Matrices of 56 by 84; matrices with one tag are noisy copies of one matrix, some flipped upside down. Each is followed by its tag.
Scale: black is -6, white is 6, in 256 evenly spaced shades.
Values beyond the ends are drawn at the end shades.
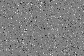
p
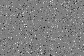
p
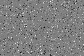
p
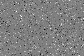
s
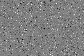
p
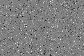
p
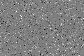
s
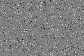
p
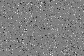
p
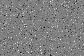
p
